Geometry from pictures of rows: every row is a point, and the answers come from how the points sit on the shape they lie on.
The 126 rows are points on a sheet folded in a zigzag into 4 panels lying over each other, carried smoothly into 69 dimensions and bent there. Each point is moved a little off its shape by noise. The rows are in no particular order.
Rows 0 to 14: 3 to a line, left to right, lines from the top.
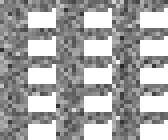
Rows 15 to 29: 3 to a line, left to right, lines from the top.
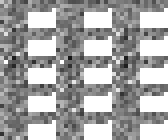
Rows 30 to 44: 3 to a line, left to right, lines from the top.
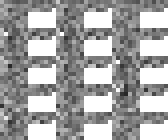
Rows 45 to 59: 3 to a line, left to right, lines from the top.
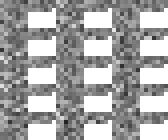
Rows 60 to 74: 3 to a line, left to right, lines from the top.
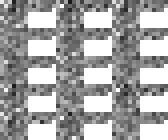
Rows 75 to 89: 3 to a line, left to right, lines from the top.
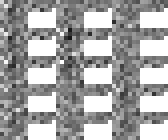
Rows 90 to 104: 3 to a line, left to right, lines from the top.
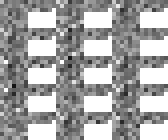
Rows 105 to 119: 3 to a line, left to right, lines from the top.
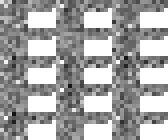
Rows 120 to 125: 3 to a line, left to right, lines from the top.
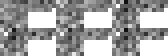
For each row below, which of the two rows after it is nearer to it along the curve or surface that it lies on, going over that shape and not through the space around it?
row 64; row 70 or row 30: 70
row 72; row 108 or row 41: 108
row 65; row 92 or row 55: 92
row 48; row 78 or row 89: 89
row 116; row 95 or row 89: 95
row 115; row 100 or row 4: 100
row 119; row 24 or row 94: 24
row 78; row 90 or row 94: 90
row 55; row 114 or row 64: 64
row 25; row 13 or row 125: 125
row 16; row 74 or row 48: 74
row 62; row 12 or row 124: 124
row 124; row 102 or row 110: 110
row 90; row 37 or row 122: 37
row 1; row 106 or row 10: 106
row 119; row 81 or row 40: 40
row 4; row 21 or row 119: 119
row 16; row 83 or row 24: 83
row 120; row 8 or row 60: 8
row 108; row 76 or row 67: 76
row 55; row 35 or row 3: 3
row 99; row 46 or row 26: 46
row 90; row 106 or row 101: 106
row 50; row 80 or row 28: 80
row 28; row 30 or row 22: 30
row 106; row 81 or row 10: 10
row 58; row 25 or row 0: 0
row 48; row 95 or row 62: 62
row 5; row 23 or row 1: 1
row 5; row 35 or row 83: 83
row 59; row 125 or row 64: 64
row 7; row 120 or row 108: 108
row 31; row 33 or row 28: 33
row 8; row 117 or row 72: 72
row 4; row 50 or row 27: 50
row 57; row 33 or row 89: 33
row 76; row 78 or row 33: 78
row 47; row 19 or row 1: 1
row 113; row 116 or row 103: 103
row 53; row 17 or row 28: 17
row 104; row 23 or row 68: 68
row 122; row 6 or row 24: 24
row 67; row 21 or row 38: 21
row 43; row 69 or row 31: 69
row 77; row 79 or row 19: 19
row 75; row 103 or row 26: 103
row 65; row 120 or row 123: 120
